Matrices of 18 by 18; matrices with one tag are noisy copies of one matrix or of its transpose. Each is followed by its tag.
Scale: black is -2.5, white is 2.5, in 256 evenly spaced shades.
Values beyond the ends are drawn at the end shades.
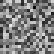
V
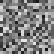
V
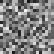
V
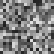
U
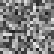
U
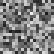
U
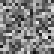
U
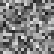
U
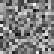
V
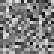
V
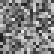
U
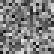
U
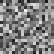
V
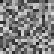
V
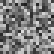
U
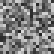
U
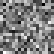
U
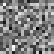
V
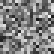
U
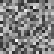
V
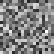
V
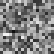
U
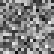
U
